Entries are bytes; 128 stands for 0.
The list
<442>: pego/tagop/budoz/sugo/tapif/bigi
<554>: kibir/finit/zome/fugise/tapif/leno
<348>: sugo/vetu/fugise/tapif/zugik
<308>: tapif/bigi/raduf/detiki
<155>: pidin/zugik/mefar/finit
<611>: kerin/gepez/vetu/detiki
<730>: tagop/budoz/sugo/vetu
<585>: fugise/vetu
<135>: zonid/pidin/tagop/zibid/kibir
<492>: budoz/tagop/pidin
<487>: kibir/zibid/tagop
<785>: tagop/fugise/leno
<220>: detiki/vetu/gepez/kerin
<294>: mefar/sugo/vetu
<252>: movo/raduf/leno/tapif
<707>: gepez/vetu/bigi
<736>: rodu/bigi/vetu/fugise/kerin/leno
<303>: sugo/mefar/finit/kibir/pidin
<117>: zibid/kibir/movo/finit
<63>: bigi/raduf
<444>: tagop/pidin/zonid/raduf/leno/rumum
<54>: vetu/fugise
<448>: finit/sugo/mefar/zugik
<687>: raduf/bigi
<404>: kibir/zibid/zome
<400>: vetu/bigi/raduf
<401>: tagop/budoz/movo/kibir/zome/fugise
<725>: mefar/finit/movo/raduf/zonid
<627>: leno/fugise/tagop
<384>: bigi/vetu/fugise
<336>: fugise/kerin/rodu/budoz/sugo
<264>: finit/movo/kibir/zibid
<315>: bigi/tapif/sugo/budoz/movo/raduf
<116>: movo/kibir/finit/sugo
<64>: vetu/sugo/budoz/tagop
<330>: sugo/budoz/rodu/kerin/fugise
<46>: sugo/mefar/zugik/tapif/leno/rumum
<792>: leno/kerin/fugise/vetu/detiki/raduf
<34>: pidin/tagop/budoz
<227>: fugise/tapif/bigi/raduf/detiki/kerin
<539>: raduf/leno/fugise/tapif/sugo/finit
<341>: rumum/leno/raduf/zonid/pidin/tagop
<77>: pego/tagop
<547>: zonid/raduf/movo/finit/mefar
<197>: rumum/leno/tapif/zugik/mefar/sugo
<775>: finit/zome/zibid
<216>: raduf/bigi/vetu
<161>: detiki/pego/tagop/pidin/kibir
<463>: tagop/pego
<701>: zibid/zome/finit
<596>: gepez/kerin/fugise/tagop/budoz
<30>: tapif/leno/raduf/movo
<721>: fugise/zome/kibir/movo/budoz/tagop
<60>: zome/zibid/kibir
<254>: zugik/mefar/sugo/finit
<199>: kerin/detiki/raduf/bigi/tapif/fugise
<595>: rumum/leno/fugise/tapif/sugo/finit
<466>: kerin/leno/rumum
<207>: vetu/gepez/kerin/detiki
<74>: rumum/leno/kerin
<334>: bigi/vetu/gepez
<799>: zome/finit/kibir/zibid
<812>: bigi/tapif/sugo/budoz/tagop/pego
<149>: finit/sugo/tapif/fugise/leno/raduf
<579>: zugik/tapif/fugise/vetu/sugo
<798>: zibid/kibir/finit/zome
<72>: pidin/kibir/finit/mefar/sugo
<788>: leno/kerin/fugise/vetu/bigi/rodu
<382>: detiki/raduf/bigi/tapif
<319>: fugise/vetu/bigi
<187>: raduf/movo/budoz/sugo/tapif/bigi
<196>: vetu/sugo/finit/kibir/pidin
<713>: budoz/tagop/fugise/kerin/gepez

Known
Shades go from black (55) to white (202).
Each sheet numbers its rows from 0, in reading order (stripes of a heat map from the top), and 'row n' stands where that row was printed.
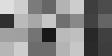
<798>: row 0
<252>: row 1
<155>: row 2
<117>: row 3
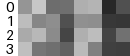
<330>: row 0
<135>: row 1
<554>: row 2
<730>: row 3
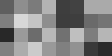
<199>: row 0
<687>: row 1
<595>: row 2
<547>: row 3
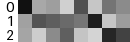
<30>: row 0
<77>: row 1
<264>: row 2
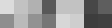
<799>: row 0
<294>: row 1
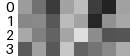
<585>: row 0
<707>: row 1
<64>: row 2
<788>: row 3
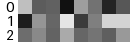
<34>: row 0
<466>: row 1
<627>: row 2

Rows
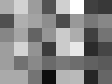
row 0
<448>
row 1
<308>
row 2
<348>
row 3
<303>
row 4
<444>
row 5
<72>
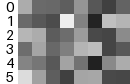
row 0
<713>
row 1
<220>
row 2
<384>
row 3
<579>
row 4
<596>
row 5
<487>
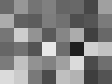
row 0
<227>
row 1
<785>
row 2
<315>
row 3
<611>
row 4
<149>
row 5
<404>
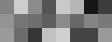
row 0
<116>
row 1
<442>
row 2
<54>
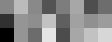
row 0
<812>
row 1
<341>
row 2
<74>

